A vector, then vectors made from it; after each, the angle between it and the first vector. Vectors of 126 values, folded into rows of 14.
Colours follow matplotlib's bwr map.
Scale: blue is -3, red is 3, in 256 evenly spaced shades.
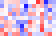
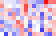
nearly opposite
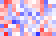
partly aligned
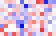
nearly parallel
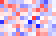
orthogonal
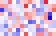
partly opposed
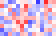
nearly opposite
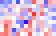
partly aligned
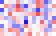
partly aligned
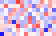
orthogonal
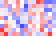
nearly parallel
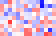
orthogonal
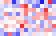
partly opposed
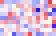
orthogonal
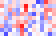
nearly opposite
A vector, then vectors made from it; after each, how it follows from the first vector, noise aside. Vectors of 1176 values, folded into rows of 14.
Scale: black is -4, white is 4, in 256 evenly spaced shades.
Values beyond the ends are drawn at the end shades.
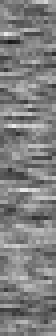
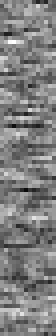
negated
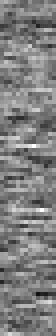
reversed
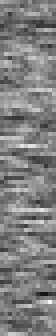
reversed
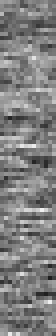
reversed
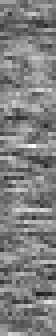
reversed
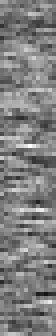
reversed
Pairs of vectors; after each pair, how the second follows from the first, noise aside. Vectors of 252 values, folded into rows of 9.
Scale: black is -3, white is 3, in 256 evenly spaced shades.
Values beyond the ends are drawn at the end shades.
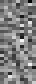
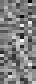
copied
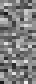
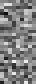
copied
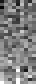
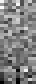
negated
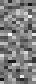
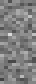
shrunk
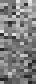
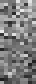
copied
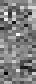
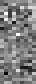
copied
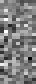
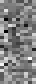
sign-scrambled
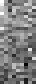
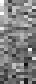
copied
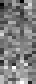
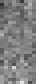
shrunk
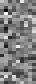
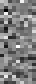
copied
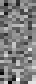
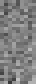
shrunk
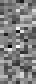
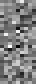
negated
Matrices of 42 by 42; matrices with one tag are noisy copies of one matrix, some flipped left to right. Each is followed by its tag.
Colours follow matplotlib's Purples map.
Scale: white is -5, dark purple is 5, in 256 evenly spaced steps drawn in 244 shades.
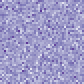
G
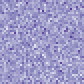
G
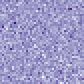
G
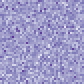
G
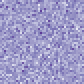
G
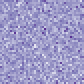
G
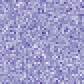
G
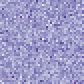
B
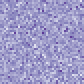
G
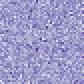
B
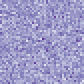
B
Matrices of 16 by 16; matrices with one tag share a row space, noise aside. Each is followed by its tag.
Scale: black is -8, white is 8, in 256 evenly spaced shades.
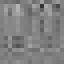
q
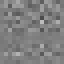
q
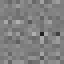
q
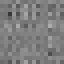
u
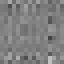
u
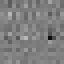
u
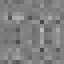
q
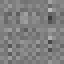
u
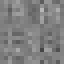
q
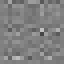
q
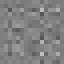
q
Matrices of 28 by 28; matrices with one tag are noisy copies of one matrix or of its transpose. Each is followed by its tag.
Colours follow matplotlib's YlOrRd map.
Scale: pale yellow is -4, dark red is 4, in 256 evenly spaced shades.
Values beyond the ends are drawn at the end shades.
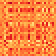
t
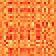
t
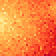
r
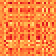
t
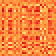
t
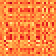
t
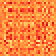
t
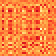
t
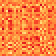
t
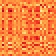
t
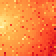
r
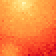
r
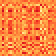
t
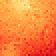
r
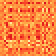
t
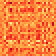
t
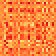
t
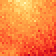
r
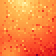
r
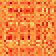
t
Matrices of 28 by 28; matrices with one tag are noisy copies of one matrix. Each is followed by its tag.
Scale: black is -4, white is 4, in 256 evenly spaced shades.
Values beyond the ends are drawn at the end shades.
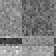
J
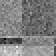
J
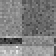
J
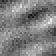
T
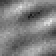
T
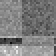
J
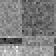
J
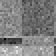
J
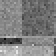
J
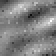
T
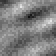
T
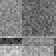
J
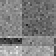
J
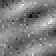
T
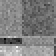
J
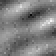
T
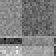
J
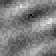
T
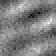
T
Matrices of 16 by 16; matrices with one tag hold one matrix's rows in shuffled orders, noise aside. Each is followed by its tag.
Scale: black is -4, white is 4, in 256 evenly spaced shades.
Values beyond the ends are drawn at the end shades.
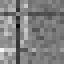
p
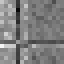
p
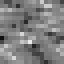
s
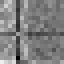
p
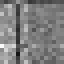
p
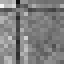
p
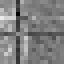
p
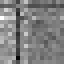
p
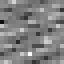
s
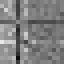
p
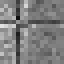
p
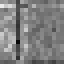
p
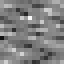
s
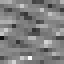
s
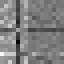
p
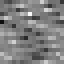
s
